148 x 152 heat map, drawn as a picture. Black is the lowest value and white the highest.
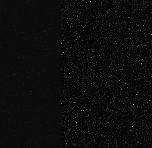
Seam: vertical, 40% of the way across, the left part calmer. Mirror symmetry: none. Grain: fine. Stripes: none. Histogram: skewed, a long tail of high values.
